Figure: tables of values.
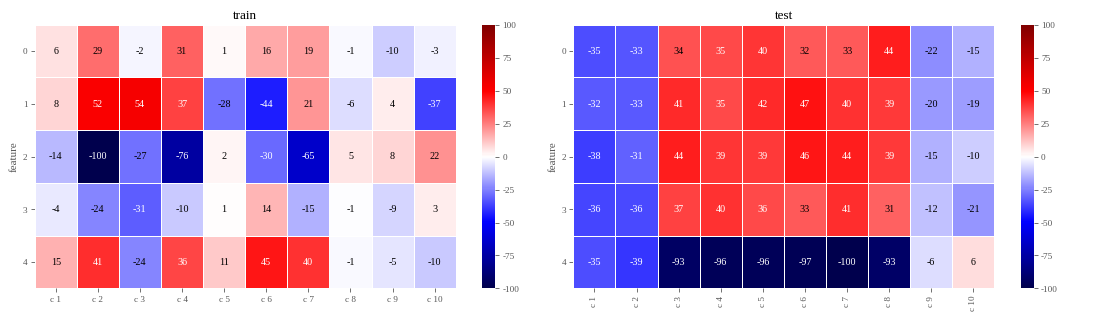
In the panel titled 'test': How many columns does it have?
10
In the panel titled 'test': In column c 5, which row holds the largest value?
1
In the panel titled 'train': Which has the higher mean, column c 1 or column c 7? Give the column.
c 1
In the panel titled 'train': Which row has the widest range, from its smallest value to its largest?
2
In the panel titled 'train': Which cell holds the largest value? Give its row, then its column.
1, c 3
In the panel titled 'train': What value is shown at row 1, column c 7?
21
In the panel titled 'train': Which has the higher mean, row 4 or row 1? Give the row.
4
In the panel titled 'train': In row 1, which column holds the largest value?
c 3
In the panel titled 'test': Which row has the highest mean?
2
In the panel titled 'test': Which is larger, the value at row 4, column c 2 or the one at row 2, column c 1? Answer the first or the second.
the second
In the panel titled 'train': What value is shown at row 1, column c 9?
4
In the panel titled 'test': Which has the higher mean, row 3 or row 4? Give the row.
3
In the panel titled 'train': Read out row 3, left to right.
-4 -24 -31 -10 1 14 -15 -1 -9 3
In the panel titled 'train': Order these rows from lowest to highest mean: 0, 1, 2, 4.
2, 1, 0, 4
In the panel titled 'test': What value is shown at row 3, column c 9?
-12
